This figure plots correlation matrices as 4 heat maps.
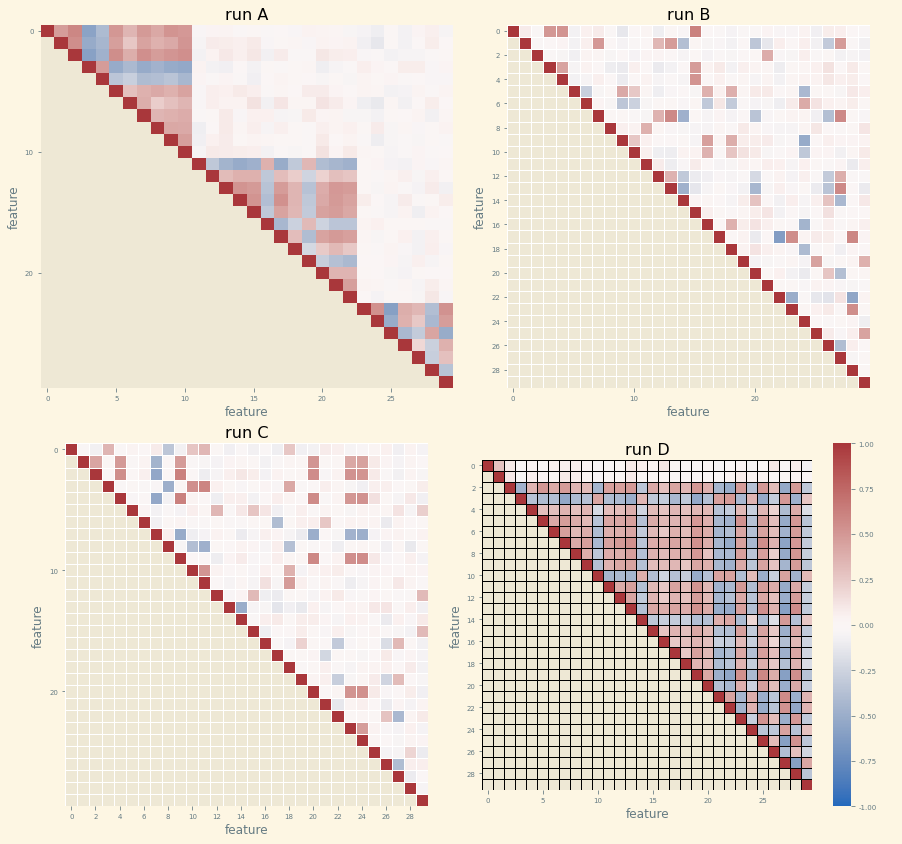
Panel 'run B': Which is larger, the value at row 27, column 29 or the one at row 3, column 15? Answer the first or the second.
the second
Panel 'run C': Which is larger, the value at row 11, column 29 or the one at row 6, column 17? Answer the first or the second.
the first
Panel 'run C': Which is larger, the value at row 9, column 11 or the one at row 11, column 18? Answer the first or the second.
the second
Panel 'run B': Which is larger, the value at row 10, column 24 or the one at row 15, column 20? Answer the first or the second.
the second
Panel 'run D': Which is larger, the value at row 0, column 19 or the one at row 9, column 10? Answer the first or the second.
the first
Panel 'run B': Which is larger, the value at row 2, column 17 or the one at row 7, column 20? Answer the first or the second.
the first
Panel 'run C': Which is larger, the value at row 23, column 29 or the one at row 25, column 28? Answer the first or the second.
the second
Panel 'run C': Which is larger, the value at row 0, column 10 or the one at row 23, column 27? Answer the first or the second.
the first
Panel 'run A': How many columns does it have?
30
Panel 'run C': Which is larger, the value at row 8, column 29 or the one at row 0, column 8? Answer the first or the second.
the first
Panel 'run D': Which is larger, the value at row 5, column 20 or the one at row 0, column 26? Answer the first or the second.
the first
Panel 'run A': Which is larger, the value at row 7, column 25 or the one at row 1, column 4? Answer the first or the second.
the first
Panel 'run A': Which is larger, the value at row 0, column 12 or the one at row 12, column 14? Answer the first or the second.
the second
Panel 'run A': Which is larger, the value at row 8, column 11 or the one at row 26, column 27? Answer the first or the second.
the second
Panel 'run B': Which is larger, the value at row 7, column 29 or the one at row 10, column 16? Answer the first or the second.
the second
